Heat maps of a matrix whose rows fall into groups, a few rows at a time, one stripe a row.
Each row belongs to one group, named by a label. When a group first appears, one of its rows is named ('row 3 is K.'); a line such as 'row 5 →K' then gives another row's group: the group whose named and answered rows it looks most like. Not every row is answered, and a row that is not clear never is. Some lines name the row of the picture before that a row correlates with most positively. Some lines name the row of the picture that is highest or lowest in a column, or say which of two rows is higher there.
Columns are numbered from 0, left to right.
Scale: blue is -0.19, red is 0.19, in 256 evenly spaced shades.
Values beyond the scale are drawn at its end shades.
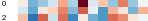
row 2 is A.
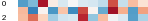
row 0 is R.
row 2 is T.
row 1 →A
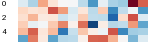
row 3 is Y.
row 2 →Y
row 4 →T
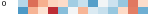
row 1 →Y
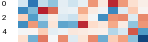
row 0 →A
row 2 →A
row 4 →Y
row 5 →A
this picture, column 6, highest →3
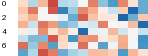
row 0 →Y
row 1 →T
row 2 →T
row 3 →Y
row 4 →R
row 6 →A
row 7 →R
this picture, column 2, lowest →5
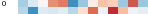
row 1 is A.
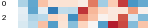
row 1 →A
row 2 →A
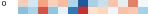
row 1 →A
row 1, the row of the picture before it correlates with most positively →1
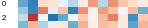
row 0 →A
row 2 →T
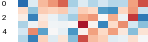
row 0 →R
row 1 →Y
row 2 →A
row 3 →A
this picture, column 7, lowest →0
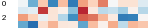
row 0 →A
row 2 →T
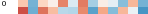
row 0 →Y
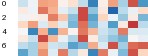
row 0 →R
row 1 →Y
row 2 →Y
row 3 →Y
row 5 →Y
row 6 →R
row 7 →R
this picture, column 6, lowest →6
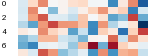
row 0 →Y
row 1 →T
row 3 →Y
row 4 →R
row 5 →R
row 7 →Y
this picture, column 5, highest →3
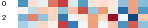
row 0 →R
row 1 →Y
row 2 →T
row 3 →R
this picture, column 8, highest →1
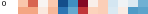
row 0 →T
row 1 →T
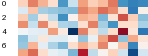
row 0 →T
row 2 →A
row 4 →A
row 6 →T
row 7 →T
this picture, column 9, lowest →3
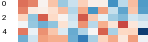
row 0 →Y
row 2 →Y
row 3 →A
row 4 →Y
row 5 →R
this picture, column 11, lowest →2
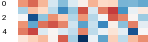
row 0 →T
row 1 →T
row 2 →A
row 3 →R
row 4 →T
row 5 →R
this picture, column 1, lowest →2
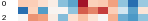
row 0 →T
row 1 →T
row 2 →T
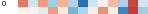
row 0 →R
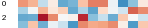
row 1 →R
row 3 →T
